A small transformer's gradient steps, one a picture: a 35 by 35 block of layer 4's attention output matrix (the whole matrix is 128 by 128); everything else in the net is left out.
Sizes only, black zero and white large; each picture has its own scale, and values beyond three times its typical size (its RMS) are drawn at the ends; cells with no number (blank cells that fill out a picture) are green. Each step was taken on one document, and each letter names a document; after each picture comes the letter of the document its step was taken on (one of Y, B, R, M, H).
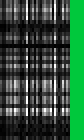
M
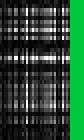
M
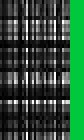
M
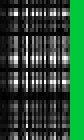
M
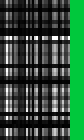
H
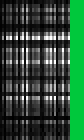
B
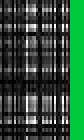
M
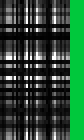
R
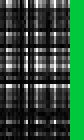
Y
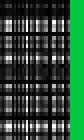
R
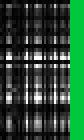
Y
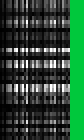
B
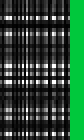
R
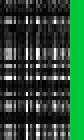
R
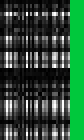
H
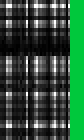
Y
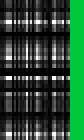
R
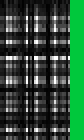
Y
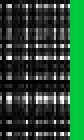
Y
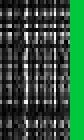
Y
